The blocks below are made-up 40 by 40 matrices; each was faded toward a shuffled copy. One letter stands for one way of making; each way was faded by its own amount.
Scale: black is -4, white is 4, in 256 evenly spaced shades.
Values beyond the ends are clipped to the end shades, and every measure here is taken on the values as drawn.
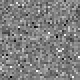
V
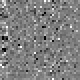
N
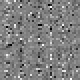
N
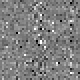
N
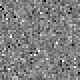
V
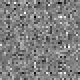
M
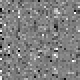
N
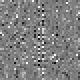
N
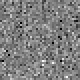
V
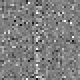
N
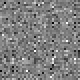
M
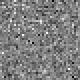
V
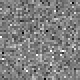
V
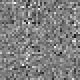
M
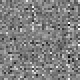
M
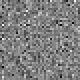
M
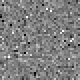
V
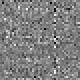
M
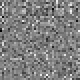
M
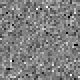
V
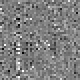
M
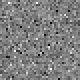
V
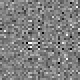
M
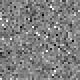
V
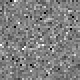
V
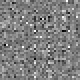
M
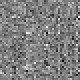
M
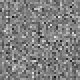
M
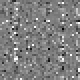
N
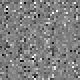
N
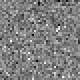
V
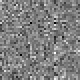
M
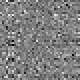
M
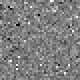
V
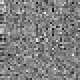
M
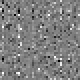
N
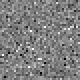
V
